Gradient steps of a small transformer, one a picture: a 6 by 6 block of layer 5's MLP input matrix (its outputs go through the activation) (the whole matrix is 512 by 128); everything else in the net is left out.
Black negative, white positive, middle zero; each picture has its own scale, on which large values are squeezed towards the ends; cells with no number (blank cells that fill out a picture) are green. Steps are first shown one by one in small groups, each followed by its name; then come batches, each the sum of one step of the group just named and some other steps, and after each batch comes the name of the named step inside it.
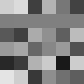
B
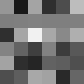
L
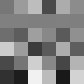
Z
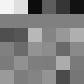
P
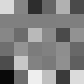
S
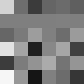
B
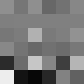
Z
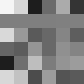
S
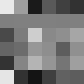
P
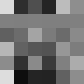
Z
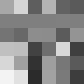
B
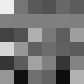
S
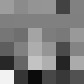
B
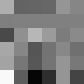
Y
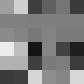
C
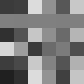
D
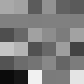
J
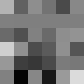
J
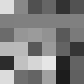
C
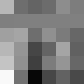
Y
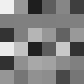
J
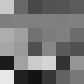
C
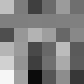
Y
